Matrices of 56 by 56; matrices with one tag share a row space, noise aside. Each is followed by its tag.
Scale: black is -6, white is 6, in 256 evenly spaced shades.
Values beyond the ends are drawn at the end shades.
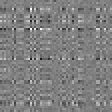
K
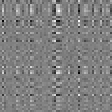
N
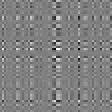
N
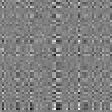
N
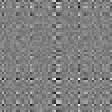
N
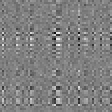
N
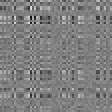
K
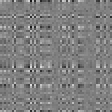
K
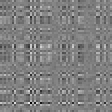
K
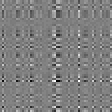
N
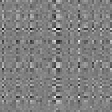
N
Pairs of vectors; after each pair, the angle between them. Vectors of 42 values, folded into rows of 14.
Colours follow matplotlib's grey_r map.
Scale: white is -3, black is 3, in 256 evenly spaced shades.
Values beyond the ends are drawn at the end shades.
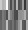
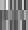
nearly parallel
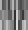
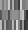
orthogonal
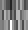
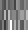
partly aligned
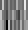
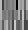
partly opposed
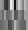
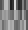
nearly opposite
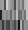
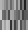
partly opposed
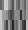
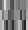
nearly parallel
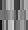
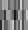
partly aligned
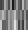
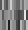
orthogonal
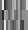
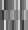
nearly parallel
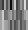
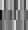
partly opposed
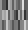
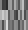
nearly parallel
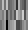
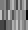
orthogonal
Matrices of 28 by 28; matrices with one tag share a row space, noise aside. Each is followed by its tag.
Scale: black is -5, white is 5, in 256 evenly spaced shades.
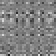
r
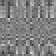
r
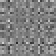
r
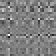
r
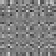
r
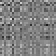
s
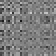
s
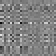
s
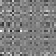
s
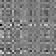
s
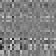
s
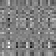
r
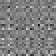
r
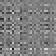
s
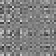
s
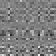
r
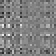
s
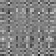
r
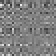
s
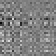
s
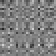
r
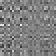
s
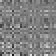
s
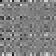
s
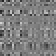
s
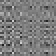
s
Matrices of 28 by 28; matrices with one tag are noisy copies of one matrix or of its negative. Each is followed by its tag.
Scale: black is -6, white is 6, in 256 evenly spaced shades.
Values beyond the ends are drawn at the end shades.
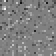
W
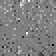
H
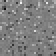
W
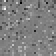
W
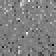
H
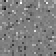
W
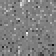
H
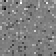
W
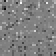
W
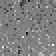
H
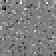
W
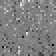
H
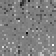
H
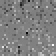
H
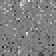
H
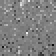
H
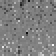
H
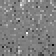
H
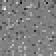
W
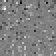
W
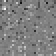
W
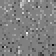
H
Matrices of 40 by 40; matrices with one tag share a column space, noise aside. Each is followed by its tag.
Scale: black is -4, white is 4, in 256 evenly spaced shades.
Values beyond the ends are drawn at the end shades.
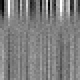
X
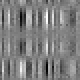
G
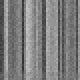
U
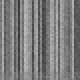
U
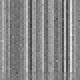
U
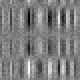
G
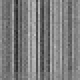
U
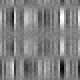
G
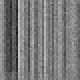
U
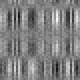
G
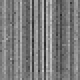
U
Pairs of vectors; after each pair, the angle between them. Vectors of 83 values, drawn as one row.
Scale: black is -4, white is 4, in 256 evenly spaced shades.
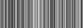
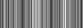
partly aligned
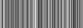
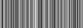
nearly parallel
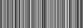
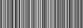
nearly parallel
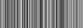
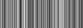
partly opposed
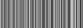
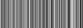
nearly parallel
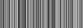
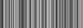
orthogonal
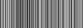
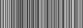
nearly parallel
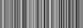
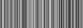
nearly parallel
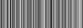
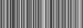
nearly parallel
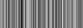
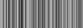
nearly parallel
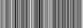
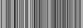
partly aligned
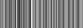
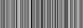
nearly opposite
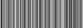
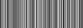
orthogonal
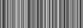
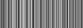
orthogonal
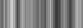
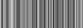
partly aligned
